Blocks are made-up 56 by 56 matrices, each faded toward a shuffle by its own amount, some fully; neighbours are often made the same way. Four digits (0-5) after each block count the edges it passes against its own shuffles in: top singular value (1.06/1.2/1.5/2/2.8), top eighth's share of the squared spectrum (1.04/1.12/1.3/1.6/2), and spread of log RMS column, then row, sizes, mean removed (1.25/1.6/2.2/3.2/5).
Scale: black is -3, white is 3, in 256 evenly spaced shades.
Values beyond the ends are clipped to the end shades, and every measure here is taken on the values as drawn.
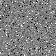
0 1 0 0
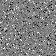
1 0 0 0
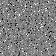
0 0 0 0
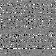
2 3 1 3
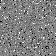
0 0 0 0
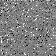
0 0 0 1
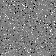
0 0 0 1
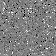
1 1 0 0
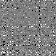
2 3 2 3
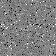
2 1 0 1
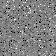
0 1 1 0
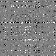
3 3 2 3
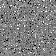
0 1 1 1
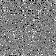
3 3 0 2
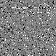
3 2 0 2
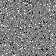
1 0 0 0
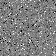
0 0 0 0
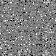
2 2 0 1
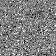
1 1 0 2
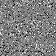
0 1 0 1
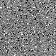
1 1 0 1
